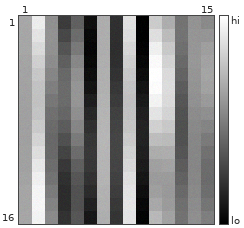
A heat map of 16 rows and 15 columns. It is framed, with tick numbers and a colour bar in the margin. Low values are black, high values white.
Grain: streaks running down. Calmest part: bottom right. Ninth with the highest average: top right. Ninth with the lowest average: top middle. Slope: none.
